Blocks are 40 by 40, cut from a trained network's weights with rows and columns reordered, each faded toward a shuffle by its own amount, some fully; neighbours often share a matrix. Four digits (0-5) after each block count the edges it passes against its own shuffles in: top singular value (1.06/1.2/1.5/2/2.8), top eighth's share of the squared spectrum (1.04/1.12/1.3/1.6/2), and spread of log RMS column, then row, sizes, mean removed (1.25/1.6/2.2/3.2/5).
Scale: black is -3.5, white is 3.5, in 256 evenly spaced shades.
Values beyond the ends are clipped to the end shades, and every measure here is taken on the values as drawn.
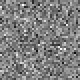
2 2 1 0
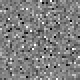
0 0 1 0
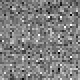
1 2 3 0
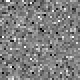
1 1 0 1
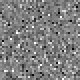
0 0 0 0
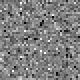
0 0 0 0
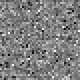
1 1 1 0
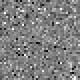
0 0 0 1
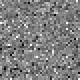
0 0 0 0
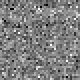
1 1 1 0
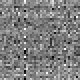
2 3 3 0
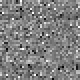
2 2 1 0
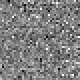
1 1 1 0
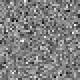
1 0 0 0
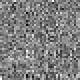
3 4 2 2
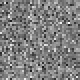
3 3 1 1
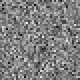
1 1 0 0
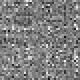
2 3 3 0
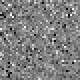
1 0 0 0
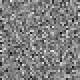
2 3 1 0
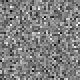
2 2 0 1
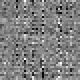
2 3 3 0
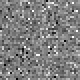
1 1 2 0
